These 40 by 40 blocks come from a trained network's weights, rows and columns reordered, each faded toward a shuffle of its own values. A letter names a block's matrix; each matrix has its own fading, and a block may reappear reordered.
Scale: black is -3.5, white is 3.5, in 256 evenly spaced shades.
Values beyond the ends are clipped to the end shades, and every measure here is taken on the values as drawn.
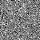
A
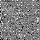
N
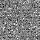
N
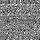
N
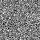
A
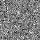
A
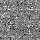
N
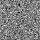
A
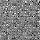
N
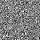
A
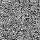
A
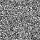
A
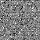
N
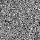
A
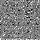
N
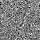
A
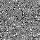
N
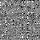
N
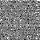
N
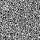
A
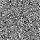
A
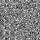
A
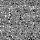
N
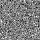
A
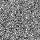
A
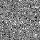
A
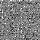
N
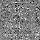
N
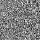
A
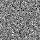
A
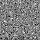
A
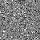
A
